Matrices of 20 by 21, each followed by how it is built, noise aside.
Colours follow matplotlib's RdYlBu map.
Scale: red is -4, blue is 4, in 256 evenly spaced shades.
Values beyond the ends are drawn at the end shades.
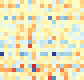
low rank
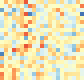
low rank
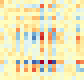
low rank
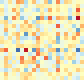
low rank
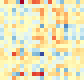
low rank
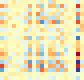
low rank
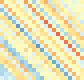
Toeplitz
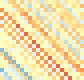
Toeplitz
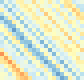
Toeplitz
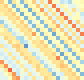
Toeplitz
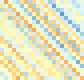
Toeplitz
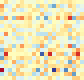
low rank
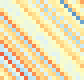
Toeplitz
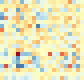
low rank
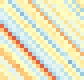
Toeplitz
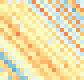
Toeplitz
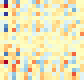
low rank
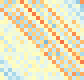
Toeplitz
